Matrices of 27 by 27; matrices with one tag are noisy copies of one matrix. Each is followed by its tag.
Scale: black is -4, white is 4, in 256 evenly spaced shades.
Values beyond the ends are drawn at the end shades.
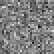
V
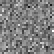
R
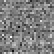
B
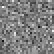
V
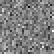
R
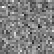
V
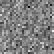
R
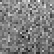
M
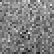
M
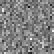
R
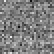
B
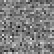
B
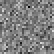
R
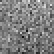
M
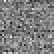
B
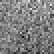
M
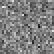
V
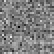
B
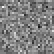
V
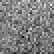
M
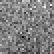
M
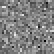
V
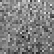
M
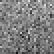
M
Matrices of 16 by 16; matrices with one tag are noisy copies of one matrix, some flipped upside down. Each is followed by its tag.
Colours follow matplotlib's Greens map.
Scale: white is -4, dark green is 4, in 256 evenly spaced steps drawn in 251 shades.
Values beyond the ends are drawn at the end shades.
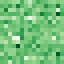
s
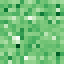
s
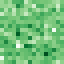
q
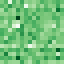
s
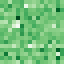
s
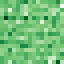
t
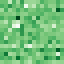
s
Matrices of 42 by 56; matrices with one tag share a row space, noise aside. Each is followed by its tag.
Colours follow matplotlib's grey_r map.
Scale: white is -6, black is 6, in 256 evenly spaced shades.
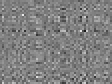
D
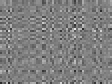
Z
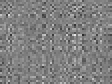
Z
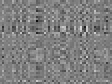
D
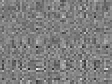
D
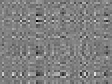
D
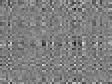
Z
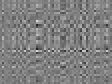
D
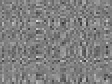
D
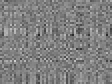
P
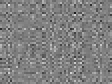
Z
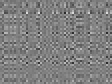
P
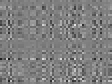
Z
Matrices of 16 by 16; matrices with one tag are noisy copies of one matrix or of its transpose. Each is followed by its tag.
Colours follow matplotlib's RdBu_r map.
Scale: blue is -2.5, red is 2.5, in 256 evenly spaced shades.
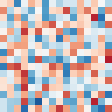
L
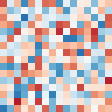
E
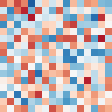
E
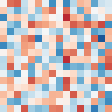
L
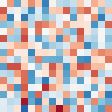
L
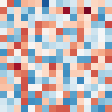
L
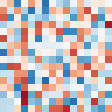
L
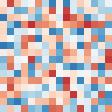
L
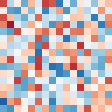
E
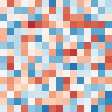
L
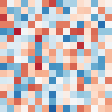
E
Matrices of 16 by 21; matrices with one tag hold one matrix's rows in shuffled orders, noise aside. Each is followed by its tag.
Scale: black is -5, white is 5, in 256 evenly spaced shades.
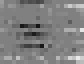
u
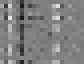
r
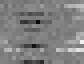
u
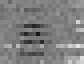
u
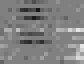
u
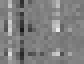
r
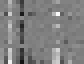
r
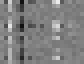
r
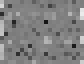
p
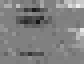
u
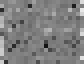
p
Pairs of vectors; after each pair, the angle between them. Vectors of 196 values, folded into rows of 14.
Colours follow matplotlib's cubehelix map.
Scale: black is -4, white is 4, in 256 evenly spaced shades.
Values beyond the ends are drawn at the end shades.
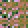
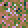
orthogonal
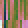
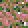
orthogonal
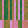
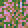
partly opposed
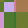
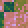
nearly opposite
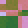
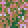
partly aligned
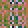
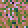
partly opposed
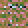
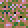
partly opposed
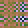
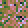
partly opposed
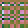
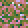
partly opposed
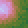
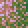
partly aligned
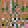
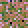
partly opposed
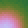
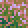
partly opposed
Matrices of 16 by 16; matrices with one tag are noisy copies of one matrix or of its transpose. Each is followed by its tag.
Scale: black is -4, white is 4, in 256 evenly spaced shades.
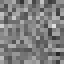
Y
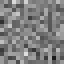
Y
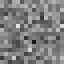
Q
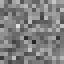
Q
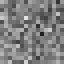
Q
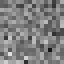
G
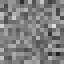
Y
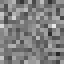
Y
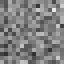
G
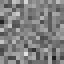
Y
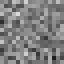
Y
